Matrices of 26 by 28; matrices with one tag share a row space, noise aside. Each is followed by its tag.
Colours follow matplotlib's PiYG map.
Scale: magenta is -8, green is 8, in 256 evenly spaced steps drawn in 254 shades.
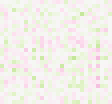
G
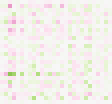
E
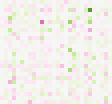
E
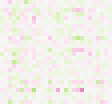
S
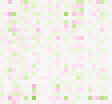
S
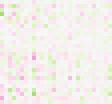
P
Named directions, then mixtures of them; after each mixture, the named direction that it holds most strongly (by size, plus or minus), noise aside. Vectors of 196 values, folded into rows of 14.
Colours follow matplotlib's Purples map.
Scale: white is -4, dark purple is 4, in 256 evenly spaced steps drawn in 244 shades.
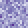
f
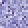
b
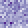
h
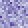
f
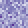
f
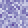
f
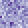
h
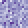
b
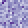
b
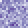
f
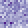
h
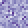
b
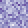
f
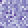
b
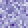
f
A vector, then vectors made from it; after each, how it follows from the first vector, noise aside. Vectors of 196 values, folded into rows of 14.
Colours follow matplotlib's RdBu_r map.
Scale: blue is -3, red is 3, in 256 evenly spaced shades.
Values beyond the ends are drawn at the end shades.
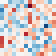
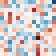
wrapped around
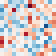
copied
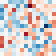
copied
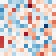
copied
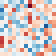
copied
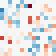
partly zeroed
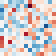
copied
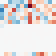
partly zeroed
